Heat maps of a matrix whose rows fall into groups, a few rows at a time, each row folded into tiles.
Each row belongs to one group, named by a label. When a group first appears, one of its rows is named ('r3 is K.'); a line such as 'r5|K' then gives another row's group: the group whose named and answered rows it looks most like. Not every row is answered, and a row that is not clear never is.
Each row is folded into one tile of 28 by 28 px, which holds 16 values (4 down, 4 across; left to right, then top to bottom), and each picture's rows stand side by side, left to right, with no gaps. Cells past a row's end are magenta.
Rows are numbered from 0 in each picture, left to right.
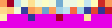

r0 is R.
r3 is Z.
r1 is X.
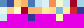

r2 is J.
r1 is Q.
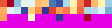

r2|Q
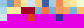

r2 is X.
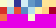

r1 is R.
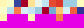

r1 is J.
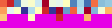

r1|J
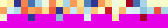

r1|Q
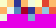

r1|Z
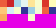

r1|J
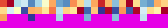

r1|Q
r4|Z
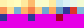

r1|X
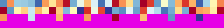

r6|Z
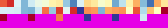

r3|X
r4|Q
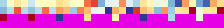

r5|X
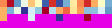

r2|Q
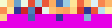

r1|Z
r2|Q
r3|Z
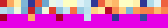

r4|X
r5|Q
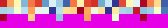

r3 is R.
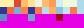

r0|Z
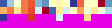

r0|Q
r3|J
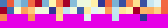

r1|R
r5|Q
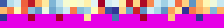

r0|Q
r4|Z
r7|X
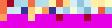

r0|R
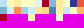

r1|J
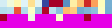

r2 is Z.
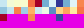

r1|R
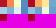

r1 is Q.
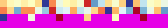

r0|X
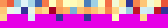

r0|R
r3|Q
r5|J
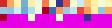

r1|J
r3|X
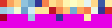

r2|X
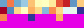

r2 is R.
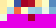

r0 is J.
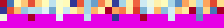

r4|Q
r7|Z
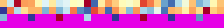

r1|X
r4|X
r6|Q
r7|Q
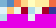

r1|J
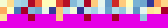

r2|R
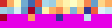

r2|X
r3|Z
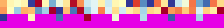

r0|X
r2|Z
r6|Q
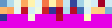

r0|Q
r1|J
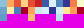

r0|Z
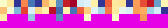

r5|R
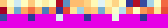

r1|X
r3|X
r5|Q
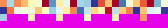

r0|Z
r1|J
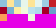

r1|J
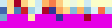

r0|Z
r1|J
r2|X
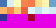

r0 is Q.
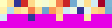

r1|X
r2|R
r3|J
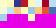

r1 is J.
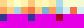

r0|X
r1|X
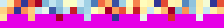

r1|R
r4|Q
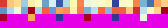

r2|Q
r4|Q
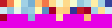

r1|Z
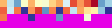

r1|X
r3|R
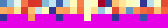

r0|Q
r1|R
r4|X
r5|Q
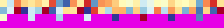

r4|X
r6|X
